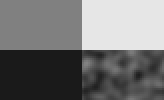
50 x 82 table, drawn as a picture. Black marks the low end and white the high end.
The table splits into 2 rows of 2 panels. Panel 1,1: middling, flat. Panel 1,2: very high, flat. Panel 2,1: very low, flat. Panel 2,2: low, blotchy.
